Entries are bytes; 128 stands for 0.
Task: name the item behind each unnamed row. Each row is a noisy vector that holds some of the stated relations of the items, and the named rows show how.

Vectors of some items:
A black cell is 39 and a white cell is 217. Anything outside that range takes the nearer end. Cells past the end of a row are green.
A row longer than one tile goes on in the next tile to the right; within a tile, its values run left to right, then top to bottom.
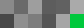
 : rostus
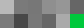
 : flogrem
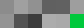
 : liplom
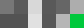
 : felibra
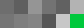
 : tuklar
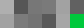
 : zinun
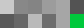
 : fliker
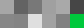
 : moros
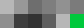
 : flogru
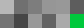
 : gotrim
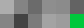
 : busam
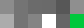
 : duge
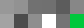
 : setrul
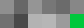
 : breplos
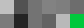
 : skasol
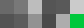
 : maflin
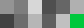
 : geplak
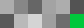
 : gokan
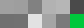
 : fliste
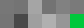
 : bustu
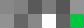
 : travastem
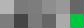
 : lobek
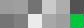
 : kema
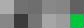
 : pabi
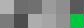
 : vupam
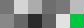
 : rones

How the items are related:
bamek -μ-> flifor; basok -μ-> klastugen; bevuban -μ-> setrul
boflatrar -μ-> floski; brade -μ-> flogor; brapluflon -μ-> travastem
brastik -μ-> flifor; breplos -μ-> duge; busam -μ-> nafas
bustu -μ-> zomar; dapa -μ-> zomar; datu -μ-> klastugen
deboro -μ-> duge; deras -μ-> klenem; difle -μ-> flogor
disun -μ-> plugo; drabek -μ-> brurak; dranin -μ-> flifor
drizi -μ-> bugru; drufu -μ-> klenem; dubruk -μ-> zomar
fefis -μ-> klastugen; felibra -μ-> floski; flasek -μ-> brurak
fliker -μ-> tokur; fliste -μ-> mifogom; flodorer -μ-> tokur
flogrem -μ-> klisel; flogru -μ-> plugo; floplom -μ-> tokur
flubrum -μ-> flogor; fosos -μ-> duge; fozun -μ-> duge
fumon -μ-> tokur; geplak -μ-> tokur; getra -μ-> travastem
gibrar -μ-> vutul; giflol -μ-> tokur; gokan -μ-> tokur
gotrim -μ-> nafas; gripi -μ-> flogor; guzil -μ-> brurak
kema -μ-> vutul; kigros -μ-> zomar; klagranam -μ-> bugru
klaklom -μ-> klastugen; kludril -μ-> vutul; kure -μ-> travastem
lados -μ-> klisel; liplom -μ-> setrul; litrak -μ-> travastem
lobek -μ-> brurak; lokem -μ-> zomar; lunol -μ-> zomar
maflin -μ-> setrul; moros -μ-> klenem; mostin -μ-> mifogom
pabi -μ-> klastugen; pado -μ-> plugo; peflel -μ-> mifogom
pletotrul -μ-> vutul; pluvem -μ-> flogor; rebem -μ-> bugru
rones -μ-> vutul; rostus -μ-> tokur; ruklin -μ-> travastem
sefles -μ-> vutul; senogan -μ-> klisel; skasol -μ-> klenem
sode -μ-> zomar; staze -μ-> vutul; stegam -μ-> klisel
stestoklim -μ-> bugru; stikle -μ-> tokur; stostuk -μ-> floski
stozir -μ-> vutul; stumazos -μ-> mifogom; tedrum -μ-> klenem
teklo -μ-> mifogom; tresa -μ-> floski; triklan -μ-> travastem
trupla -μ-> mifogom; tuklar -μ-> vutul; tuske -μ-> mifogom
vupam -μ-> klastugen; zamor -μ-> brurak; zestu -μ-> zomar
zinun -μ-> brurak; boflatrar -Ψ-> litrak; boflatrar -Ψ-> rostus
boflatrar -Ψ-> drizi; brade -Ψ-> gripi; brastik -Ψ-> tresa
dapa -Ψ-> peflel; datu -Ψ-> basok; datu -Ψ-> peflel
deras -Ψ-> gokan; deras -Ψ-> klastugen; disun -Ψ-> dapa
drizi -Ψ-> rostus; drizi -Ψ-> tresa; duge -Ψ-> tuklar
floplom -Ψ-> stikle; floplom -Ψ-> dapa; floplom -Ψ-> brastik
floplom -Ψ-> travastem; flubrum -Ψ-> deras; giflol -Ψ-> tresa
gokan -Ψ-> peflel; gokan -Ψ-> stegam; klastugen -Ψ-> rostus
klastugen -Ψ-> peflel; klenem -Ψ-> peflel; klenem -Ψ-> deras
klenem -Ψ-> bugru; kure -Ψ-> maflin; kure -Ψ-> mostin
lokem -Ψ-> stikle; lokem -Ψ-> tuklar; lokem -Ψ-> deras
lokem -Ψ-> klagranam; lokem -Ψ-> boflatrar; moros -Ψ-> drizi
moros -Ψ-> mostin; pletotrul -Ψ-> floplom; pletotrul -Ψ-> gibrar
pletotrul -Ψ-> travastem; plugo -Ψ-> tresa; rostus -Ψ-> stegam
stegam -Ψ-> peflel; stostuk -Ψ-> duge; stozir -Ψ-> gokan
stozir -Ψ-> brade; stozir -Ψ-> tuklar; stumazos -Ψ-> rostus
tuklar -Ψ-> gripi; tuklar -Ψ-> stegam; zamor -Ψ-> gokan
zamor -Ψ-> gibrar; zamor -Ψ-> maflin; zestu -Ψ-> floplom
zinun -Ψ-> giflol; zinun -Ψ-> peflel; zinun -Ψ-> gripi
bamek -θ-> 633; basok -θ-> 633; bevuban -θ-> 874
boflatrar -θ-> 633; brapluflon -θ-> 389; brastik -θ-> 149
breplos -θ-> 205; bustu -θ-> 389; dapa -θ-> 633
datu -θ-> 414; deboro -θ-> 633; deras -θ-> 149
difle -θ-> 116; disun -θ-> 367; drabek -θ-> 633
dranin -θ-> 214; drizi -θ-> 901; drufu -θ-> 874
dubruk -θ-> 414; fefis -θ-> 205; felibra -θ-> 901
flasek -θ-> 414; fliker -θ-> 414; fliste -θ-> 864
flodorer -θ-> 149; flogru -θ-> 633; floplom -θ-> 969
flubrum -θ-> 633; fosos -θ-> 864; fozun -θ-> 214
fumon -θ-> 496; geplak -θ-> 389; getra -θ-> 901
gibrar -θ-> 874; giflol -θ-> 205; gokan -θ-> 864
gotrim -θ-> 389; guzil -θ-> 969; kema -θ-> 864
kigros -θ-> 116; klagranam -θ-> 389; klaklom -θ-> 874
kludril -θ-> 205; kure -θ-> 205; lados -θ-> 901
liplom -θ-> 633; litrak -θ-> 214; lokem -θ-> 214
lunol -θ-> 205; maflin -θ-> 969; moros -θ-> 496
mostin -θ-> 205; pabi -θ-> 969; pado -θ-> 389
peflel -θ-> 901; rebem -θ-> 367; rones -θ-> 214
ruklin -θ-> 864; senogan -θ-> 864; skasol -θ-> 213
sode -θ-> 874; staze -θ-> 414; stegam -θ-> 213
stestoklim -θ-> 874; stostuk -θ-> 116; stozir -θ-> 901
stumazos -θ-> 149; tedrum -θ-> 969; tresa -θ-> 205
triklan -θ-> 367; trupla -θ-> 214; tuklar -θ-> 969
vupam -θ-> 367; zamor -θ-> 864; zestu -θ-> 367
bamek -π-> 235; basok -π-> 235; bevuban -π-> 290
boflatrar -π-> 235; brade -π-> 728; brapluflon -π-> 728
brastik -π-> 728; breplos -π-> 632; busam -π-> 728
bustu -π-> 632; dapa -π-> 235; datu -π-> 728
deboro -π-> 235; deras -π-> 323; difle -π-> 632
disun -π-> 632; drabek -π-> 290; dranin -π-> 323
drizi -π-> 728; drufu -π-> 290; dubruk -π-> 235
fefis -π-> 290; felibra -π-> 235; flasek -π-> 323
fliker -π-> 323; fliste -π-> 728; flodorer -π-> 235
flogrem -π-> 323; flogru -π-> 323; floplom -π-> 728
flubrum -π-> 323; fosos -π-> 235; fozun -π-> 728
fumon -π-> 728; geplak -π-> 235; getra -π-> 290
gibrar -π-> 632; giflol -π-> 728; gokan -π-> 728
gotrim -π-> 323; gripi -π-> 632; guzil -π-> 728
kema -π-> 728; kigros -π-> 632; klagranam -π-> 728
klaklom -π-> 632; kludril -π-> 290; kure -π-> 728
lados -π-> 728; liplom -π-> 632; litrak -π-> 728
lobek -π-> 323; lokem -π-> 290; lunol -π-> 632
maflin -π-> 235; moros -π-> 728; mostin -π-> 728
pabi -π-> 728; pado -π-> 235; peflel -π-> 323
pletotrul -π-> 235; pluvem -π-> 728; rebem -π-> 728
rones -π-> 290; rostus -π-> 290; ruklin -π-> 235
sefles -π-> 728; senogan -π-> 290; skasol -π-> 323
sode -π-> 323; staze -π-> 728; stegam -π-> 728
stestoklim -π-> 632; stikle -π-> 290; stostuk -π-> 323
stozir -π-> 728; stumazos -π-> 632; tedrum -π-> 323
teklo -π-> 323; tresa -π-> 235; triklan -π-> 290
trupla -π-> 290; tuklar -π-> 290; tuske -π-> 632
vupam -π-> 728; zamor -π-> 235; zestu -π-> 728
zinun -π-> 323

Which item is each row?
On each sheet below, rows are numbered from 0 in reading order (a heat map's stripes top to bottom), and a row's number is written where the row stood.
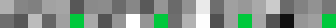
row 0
flasek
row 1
vutul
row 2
zamor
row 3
fozun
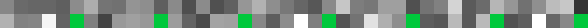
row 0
klastugen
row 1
brapluflon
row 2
stumazos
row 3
tokur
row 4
fumon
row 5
pado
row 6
sode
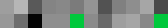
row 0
litrak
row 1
zestu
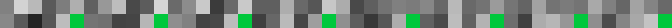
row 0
trupla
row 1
basok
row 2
boflatrar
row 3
tresa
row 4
deras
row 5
fefis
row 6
lunol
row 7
sefles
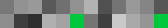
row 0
kigros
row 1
lados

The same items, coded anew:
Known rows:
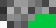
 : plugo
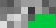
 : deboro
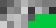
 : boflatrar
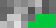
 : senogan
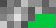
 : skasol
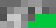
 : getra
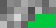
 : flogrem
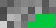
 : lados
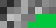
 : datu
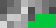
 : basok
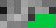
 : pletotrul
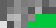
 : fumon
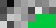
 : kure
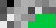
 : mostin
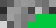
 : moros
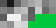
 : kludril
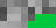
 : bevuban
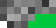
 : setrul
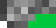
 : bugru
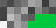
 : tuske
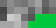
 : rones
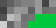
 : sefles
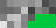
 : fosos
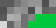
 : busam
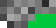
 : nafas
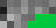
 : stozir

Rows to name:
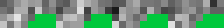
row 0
flogru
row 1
dapa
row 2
drizi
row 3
kema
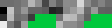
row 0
gibrar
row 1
peflel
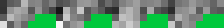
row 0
stegam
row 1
gripi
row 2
rostus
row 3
brade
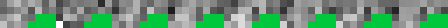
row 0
gotrim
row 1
vutul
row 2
stostuk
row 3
stikle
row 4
drabek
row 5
floplom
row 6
felibra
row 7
lokem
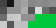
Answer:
giflol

